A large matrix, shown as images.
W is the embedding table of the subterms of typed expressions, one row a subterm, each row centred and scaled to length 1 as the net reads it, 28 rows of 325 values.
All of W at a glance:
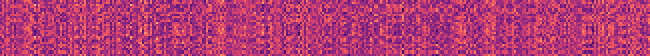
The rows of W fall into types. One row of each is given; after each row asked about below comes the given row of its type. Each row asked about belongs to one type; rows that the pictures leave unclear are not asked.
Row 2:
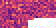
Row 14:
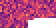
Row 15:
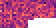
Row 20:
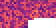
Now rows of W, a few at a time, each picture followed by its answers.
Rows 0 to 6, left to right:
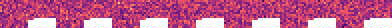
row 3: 2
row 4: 14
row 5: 14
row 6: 15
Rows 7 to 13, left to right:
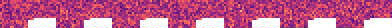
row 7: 2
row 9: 20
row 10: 2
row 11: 20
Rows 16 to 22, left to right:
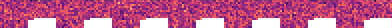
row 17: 15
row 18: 2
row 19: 20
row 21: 15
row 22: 14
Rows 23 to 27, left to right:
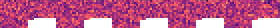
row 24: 20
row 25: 14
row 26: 14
